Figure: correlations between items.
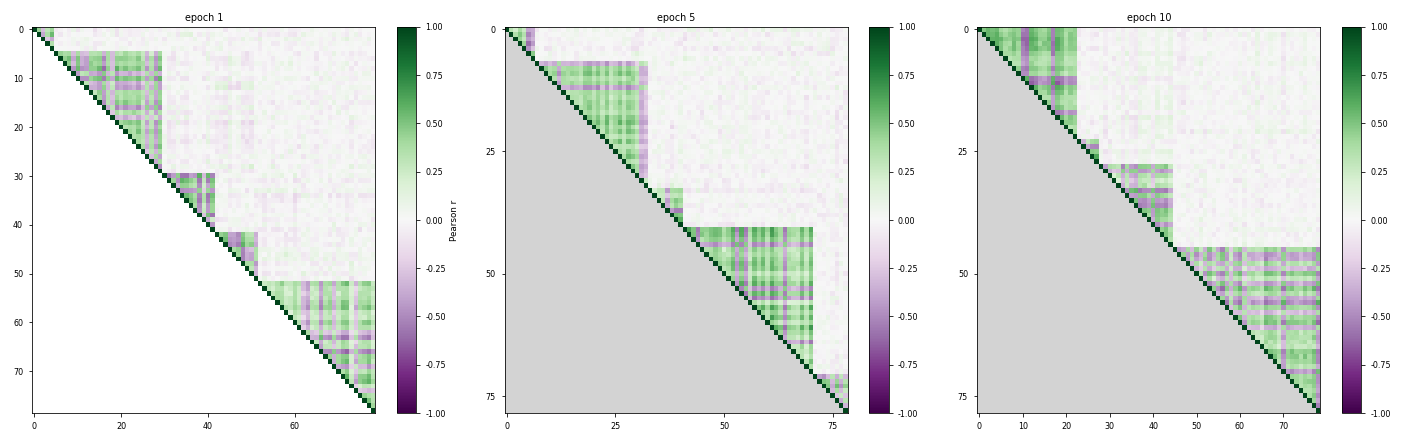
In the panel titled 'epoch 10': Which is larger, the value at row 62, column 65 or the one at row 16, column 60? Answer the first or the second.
the first
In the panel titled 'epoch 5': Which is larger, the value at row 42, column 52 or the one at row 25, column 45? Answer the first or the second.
the first
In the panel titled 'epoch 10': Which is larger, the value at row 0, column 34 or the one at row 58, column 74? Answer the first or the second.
the first
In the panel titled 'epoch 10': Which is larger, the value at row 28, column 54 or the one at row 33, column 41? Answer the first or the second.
the first
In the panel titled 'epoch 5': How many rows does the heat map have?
79
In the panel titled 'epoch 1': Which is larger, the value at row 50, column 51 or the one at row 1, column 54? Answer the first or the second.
the second
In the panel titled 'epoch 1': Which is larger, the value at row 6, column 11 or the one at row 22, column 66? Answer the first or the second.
the second
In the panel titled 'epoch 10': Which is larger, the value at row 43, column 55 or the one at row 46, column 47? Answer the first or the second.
the second
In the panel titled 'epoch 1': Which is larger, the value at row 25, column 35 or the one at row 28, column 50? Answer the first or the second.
the second
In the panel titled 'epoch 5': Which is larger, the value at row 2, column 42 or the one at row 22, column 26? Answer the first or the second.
the second
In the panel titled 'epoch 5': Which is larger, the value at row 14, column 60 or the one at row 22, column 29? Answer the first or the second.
the second
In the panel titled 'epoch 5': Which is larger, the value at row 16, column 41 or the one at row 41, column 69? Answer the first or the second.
the second
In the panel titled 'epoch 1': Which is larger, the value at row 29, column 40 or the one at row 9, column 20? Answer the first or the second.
the first
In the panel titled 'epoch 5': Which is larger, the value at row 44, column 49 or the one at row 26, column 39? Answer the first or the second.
the second
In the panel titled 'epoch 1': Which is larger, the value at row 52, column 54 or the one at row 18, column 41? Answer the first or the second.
the first
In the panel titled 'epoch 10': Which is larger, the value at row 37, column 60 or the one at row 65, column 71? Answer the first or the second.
the second
